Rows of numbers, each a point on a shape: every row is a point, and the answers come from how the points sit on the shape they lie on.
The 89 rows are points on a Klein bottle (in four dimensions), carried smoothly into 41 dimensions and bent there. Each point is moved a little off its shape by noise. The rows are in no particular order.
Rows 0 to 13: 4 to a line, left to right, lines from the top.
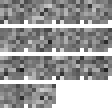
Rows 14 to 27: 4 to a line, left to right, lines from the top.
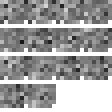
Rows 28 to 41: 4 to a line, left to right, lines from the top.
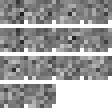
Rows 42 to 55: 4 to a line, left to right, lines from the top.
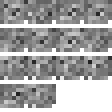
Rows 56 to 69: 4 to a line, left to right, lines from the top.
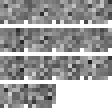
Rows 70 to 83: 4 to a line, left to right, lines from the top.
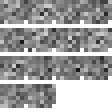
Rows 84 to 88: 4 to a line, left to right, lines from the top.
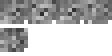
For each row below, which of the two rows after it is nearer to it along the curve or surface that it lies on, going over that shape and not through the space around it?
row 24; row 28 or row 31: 28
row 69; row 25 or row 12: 25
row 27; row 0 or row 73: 73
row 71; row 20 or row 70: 20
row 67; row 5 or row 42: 42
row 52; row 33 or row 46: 46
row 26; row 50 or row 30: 50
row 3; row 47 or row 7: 7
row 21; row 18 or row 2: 18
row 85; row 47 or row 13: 47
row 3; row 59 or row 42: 59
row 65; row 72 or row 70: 72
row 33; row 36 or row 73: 73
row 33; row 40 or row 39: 40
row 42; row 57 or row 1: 57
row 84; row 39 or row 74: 39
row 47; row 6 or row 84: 84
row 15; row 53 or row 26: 53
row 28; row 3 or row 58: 3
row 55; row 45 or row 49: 45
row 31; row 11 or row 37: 37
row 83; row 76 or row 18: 18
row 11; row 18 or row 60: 60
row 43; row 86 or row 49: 49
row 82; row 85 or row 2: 85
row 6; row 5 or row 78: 5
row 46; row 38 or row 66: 38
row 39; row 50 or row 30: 30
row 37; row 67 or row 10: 10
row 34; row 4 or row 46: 4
